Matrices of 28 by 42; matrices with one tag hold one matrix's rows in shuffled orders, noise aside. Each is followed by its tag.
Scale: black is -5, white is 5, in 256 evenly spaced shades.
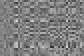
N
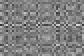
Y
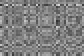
Y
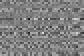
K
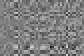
N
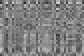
Y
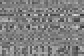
K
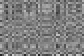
Y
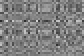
Y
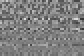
K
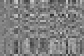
N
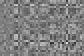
N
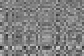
Y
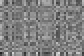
Y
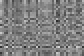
Y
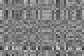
Y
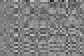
N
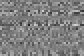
K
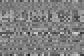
K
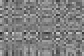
Y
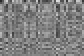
Y
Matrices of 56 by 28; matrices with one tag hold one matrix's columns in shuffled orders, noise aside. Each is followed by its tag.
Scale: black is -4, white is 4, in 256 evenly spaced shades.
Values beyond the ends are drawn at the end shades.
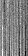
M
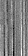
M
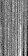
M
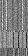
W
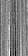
M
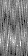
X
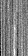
M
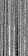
M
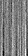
M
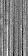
M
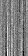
M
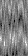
X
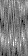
X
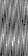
X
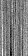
M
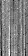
M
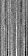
M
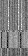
W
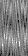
X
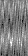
X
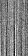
M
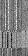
W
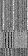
W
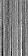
M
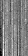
M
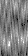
X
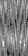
X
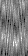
X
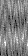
X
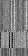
W
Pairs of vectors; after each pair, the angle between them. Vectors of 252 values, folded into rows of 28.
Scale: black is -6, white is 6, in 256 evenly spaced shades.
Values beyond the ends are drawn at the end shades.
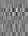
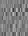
nearly parallel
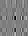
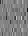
partly aligned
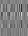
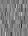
partly aligned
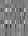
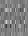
nearly parallel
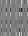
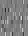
orthogonal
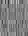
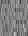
partly aligned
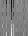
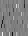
orthogonal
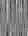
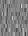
orthogonal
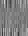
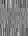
nearly opposite
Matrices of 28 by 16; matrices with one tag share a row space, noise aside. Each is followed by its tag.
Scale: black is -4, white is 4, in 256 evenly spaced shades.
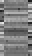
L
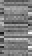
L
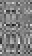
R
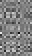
R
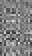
R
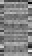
L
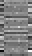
L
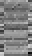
L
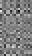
R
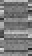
L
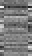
L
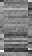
L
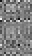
R
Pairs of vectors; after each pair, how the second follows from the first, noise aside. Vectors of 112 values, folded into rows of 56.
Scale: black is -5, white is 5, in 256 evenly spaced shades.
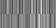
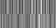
copied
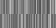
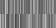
reversed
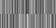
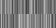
copied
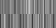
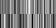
scaled up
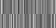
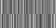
copied
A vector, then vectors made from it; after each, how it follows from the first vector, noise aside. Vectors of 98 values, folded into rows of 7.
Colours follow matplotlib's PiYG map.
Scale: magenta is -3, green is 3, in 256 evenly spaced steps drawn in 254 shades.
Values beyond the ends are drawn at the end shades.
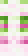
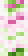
wrapped around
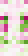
sign-scrambled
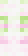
shrunk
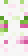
partly zeroed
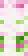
wrapped around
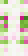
sign-scrambled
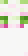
partly zeroed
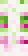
copied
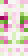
sign-scrambled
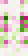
sign-scrambled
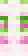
copied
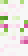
partly zeroed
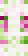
sign-scrambled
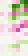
wrapped around
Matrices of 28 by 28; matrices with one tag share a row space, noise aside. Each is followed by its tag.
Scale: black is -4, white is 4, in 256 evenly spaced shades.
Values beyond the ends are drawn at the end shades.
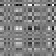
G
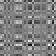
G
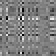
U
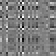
U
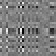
U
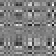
G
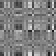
G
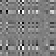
U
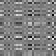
G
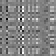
U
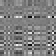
G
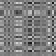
G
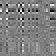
U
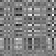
G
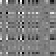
U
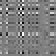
U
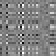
U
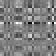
G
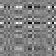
G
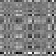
G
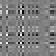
U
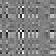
U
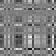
G
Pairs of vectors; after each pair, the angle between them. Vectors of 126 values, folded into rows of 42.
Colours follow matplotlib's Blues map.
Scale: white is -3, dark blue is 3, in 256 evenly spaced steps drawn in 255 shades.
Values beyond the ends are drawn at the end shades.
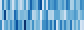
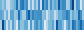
partly opposed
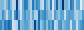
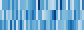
orthogonal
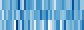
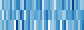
nearly parallel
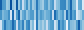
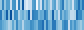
partly opposed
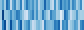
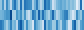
partly aligned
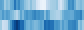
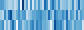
orthogonal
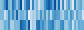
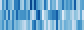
orthogonal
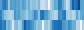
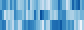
nearly parallel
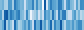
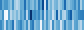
nearly opposite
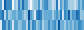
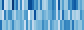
nearly opposite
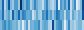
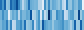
orthogonal
